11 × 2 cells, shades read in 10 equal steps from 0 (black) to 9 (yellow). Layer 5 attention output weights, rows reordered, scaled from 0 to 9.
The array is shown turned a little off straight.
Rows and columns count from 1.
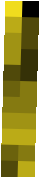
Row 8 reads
6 6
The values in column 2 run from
0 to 7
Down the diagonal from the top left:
9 3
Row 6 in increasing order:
4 5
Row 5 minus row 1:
-6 2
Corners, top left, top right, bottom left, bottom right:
9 0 3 7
